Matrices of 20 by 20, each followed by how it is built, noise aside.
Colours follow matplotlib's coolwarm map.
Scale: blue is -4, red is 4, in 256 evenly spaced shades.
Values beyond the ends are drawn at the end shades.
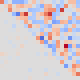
upper triangular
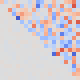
upper triangular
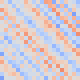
Toeplitz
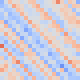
Toeplitz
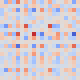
low rank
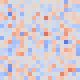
low rank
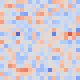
low rank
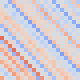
Toeplitz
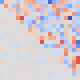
upper triangular
